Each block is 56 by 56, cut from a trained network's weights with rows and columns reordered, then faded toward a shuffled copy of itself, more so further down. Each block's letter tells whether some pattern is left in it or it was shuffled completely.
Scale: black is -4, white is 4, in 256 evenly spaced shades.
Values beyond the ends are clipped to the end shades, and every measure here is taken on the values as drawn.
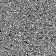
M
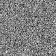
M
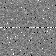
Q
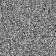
M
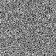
Q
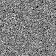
M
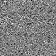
Q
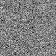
Q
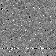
Q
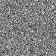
Q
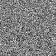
Q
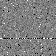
Q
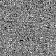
Q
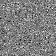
M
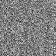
Q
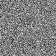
M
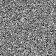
M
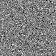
Q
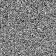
M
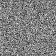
M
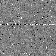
Q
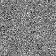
Q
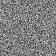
M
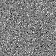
M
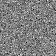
M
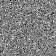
M
